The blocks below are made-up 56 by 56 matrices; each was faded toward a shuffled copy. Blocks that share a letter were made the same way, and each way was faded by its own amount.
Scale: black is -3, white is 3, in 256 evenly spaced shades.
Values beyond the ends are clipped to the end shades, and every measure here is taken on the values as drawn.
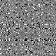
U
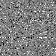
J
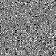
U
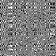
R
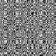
R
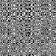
R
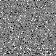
J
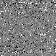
J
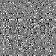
U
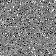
J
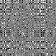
R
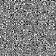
U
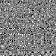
U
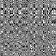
R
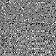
U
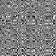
R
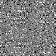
U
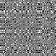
R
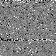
J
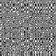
R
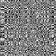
R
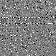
J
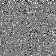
J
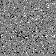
J
